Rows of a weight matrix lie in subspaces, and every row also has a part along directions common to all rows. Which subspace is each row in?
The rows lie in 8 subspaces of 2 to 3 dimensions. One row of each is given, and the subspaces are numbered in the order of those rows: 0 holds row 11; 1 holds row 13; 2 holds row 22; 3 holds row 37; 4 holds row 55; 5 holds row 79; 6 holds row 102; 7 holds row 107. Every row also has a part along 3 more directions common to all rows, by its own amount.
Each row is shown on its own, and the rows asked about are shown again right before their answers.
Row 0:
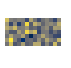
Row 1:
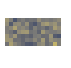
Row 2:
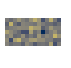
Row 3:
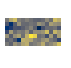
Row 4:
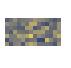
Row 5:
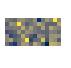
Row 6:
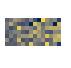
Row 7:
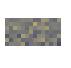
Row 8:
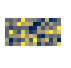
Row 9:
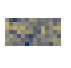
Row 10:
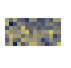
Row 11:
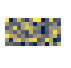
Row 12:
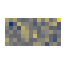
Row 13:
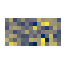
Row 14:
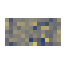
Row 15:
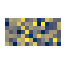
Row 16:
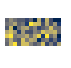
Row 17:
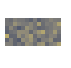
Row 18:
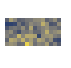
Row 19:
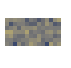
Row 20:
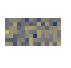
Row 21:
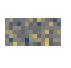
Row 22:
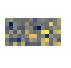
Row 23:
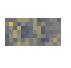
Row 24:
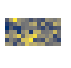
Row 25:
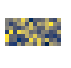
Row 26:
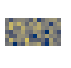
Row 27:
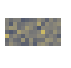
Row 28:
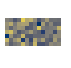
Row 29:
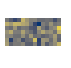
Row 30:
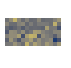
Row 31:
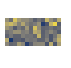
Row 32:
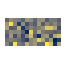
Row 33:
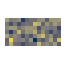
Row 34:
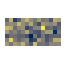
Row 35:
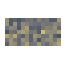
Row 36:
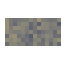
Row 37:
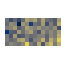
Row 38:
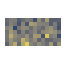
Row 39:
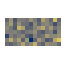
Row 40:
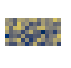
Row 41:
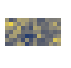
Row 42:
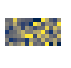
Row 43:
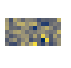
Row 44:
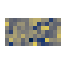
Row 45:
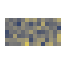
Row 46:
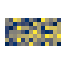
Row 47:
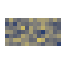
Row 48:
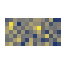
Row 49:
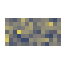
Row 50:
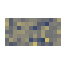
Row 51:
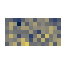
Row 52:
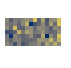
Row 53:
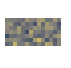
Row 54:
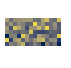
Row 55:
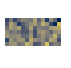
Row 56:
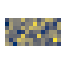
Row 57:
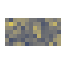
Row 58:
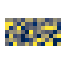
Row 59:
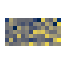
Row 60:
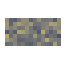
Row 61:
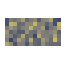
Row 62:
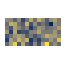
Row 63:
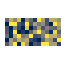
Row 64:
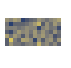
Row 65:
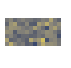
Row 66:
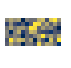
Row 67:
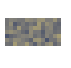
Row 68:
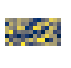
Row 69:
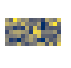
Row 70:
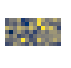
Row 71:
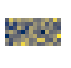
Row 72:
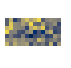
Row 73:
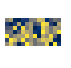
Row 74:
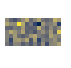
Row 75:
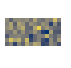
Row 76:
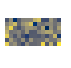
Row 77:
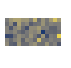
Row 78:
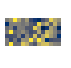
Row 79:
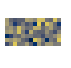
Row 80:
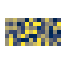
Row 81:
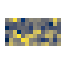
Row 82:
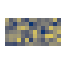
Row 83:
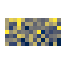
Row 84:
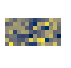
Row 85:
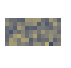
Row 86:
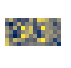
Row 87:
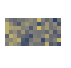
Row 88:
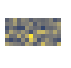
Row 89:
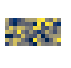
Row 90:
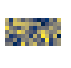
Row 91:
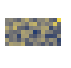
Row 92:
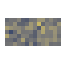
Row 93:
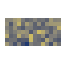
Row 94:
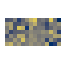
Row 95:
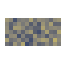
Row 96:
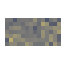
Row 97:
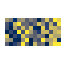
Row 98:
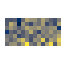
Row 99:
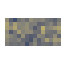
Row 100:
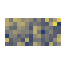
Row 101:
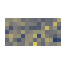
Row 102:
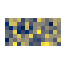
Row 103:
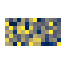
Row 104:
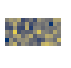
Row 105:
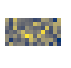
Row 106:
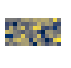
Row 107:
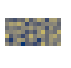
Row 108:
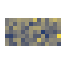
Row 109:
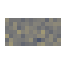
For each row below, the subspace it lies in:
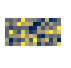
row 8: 7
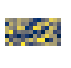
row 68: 1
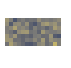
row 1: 1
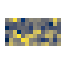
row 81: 6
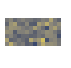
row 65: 1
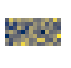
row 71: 2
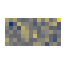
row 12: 4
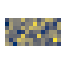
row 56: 5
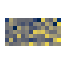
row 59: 0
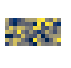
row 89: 5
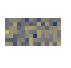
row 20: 6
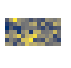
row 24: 5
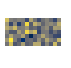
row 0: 7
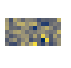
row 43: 1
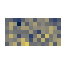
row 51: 3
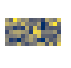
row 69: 4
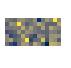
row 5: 2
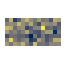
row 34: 0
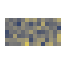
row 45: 3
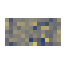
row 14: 1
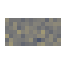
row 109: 7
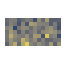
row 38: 3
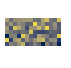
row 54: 0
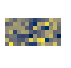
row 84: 1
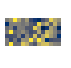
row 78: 1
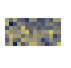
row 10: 6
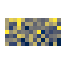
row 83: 3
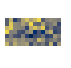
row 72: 0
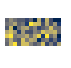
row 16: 3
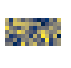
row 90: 1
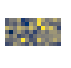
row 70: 7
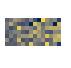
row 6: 0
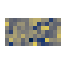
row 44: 1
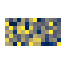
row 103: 6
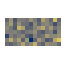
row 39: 0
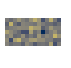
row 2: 0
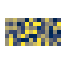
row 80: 7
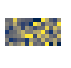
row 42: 0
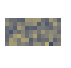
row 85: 6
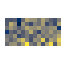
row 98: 3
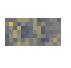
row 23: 4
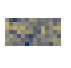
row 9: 6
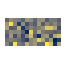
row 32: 5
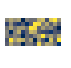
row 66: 7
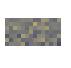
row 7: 0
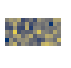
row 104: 6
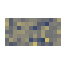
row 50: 1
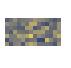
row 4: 1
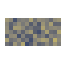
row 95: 2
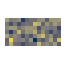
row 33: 7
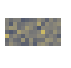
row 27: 7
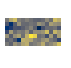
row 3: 2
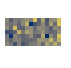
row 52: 3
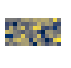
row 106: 5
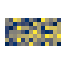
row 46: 0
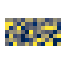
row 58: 5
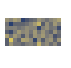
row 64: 7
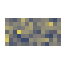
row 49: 6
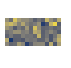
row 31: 4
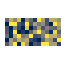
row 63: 6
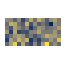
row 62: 6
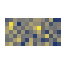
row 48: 2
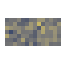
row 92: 7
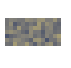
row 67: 5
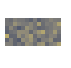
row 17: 2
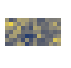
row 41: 4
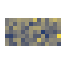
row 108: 3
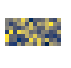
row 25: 6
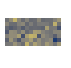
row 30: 5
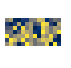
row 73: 4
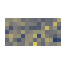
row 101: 5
